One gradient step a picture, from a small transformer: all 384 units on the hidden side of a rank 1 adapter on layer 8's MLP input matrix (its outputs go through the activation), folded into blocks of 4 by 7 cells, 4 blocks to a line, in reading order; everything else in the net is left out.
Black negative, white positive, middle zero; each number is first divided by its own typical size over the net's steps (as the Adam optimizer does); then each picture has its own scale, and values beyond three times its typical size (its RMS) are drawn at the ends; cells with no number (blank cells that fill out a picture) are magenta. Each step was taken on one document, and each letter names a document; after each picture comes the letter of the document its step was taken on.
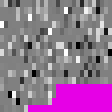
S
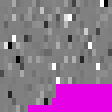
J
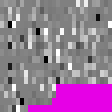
S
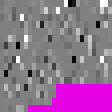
J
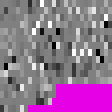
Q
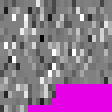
Q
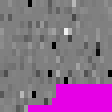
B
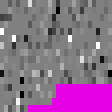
B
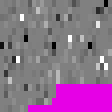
J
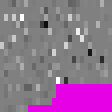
J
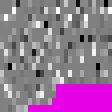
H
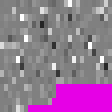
J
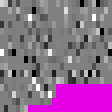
S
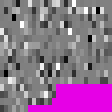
Q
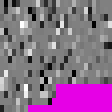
Q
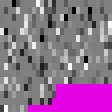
Q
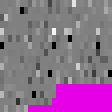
B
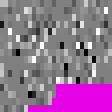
S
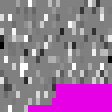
H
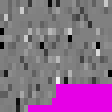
B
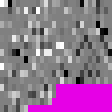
S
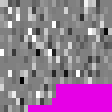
S
